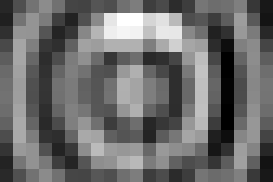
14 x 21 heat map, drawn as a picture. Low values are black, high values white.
Concentric rings centre on the centre. In the top middle lies a patch that is higher than the rest. On average the colour sits 40% of the way up the scale. The top middle is the ninth with the highest average.
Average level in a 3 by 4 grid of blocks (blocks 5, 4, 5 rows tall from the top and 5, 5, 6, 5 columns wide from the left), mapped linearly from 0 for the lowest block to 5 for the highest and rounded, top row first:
1 4 5 0
2 3 3 0
1 3 2 0
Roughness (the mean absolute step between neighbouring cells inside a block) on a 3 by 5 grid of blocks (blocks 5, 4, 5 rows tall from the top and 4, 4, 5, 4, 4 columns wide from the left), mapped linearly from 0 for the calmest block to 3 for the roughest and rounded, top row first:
2 2 3 3 2 | 1 0 1 2 1 | 2 2 2 2 2
